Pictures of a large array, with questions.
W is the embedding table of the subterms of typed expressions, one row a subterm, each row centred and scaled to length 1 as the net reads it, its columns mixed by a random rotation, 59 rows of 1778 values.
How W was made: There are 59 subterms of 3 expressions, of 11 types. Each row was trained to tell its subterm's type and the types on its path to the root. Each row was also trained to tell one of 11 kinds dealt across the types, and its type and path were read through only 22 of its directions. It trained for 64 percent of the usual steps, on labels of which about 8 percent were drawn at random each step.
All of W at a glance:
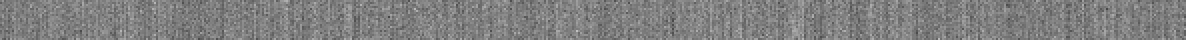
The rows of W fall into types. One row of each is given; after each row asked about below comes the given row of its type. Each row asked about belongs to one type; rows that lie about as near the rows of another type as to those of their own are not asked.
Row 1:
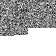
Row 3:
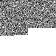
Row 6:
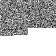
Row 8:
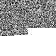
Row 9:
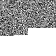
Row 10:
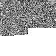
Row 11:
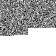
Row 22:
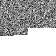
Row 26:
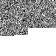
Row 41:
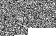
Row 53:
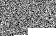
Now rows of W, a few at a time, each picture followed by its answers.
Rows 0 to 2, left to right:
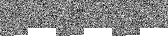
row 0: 41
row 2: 22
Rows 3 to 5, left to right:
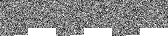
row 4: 8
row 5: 1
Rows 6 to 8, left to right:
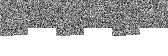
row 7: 3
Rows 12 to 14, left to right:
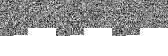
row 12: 9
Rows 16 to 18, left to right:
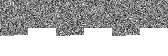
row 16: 3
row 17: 3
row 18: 53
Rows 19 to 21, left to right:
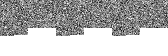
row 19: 1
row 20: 8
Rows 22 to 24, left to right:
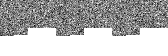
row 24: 41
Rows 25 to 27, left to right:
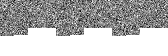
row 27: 8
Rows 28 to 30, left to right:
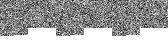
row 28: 10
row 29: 41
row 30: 6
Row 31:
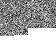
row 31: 53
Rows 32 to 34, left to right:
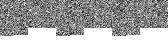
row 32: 8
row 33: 41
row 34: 26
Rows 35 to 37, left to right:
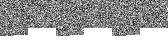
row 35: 22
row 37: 11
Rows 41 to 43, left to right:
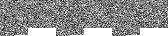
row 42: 53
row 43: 41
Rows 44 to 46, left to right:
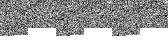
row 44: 1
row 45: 10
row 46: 10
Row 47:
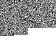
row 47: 22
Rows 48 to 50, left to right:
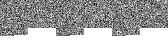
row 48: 8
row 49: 9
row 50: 6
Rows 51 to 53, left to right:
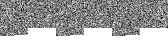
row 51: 1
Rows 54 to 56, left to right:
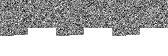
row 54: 26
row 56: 10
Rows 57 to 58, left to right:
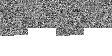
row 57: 26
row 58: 1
